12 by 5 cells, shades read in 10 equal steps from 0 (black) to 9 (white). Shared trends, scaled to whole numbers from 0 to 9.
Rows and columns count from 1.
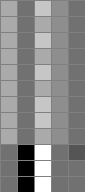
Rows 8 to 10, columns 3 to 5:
7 5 4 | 6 5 4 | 9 4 3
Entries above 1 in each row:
5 5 5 5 5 5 5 5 5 4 4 4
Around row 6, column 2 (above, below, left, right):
4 4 6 6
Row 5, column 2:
4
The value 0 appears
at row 10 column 2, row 11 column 2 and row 12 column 2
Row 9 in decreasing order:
6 6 5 4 4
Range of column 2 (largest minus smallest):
4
